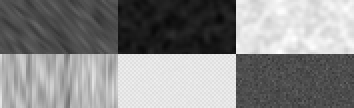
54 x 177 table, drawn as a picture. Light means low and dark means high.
It is made of 2 by 3 panels. Panel 1,1: high, slanting down to the right, faint in contrast. Panel 1,2: very high, blotchy, faint in contrast. Panel 1,3: very low, blotchy, faint in contrast. Panel 2,1: low, streaked downward. Panel 2,2: very low, checkered, faint in contrast. Panel 2,3: high, fine-grained, faint in contrast.
